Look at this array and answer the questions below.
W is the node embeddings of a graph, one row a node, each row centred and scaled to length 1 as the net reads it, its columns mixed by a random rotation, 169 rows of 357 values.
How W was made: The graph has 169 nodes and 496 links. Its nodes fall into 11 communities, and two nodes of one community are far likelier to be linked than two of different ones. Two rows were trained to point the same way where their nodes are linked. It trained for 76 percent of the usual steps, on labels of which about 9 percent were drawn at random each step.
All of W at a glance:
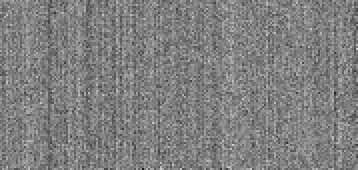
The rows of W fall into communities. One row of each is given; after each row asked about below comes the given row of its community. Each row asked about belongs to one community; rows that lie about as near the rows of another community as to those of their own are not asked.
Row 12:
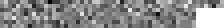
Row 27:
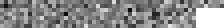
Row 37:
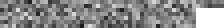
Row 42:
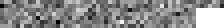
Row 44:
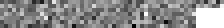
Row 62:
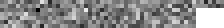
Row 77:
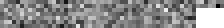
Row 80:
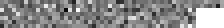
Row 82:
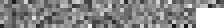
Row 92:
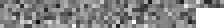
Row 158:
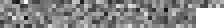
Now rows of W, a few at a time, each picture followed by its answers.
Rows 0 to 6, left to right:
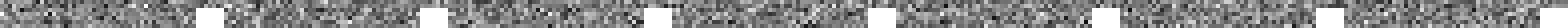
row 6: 42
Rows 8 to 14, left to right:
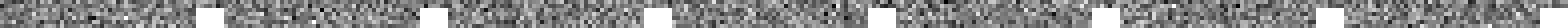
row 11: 80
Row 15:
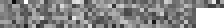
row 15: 82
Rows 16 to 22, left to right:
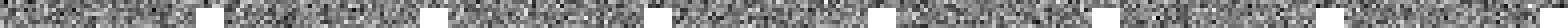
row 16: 44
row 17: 77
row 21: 42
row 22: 80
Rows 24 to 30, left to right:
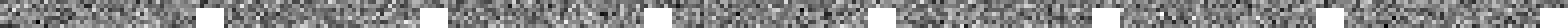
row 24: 12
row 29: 42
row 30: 62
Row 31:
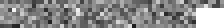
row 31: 12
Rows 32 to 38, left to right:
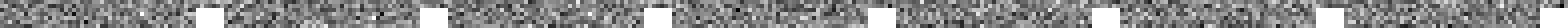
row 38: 82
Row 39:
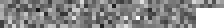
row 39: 42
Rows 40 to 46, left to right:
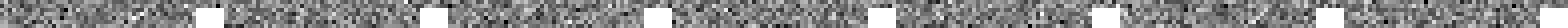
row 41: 12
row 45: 92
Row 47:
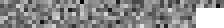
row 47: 77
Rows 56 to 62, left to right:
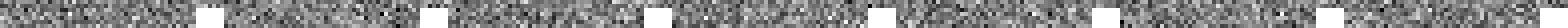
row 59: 158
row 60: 62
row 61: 158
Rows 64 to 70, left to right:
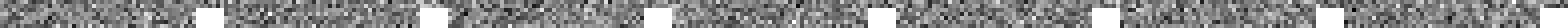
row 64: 44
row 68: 44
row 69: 158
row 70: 158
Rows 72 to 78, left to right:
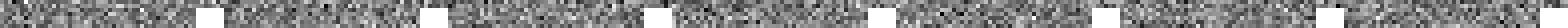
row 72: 82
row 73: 77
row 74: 80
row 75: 80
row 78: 12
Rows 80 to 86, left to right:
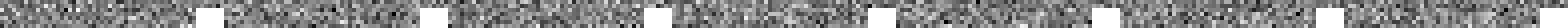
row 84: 12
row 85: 27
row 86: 42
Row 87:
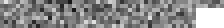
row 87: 37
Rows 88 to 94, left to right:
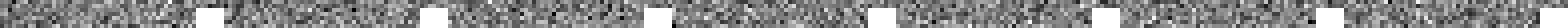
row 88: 158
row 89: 42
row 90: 80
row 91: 12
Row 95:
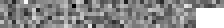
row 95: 82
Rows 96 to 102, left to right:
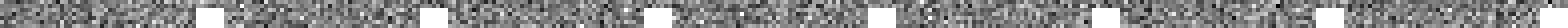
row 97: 62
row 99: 82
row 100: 82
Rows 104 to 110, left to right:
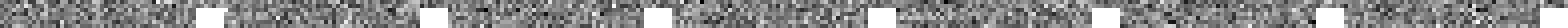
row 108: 37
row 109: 12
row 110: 92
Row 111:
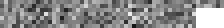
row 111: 92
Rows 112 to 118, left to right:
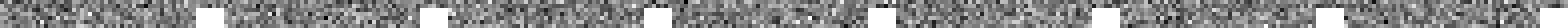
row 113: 92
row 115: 158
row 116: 158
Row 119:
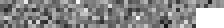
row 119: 77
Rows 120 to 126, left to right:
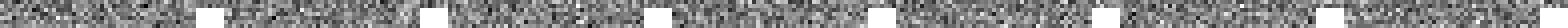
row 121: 44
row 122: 92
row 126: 92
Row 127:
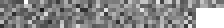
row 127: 82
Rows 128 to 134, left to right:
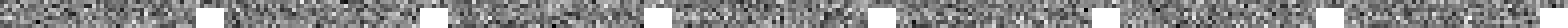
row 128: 92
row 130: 82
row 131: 37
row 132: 37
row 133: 62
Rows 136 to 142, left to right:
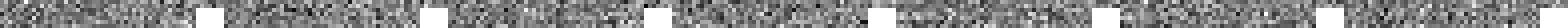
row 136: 82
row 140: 37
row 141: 92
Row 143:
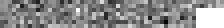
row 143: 42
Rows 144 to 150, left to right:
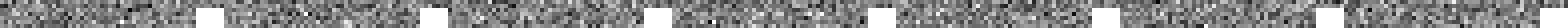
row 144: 27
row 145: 27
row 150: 27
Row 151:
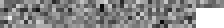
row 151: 77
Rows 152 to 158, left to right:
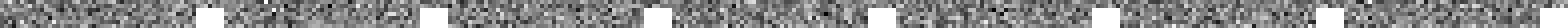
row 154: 42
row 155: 42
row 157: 12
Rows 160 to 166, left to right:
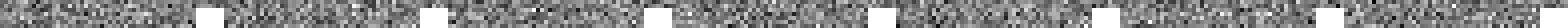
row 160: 92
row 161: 158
